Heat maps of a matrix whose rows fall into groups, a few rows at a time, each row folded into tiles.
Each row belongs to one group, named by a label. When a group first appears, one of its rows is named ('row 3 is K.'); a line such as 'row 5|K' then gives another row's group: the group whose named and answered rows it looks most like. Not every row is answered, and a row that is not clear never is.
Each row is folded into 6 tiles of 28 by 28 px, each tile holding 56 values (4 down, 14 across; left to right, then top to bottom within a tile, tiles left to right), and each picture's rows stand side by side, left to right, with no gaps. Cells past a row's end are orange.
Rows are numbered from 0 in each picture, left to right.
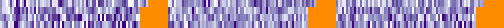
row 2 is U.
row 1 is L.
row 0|U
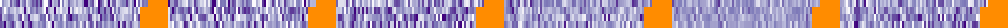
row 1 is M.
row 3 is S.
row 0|L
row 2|U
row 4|M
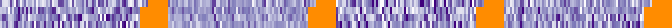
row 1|M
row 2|L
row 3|U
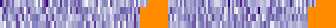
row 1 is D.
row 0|M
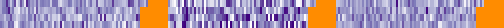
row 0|S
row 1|U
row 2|D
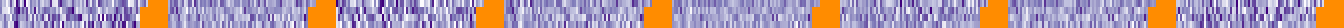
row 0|U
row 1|S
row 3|S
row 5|D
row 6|S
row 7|D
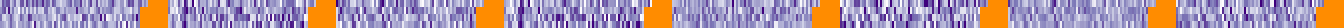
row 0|S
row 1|U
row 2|M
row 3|U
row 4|D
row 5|L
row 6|M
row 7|L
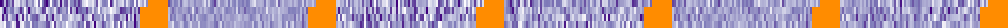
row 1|M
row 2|D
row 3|S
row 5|D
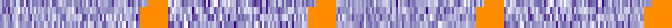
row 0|S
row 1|L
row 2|D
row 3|L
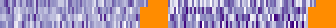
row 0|S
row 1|U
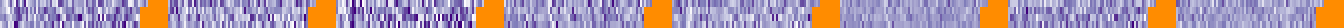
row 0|U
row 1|S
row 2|U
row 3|L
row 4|S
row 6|U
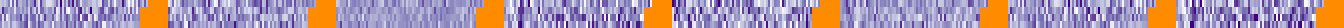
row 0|D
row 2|L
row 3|U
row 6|D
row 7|U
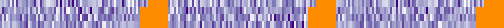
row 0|D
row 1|U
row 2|D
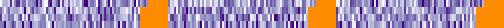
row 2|L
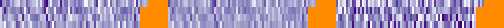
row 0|M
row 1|M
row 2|U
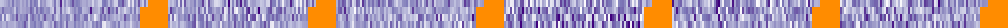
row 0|D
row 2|S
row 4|M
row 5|L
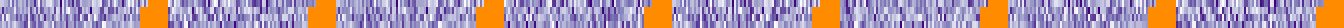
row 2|D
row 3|L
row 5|S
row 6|D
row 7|L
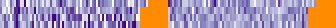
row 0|U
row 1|M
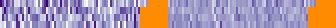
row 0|M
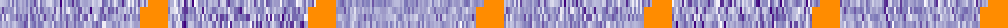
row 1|U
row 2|S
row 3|D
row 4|L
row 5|M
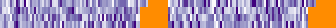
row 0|U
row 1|L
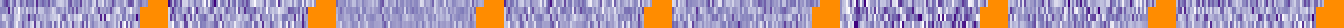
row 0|S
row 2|M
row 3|M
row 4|L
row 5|U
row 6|D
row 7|S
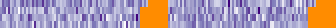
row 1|D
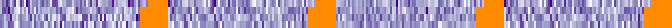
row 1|M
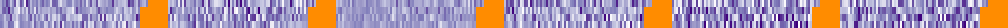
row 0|S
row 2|D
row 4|U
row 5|U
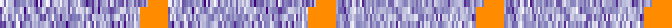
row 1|L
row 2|S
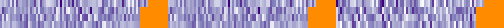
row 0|D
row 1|D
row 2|M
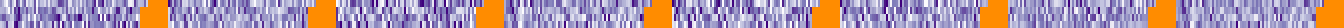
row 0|U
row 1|M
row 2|L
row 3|S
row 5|M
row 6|D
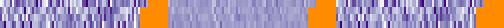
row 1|L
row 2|L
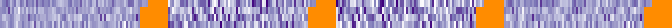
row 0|S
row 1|L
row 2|M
